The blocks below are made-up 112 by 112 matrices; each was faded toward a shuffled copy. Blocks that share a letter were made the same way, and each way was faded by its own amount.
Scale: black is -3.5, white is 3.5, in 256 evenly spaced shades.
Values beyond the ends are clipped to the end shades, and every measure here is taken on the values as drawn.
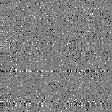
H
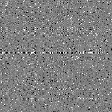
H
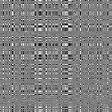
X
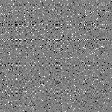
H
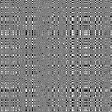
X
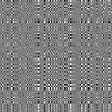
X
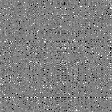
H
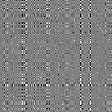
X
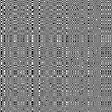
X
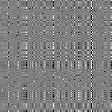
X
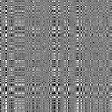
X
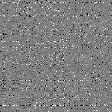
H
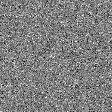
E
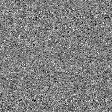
E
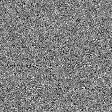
E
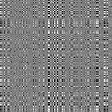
X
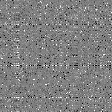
H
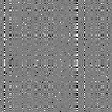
X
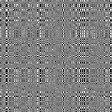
X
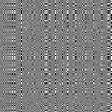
X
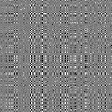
X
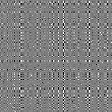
X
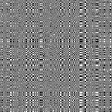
X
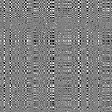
X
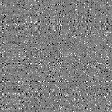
H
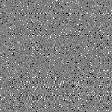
H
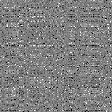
H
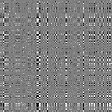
X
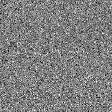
E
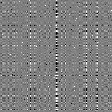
X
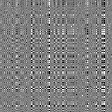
X
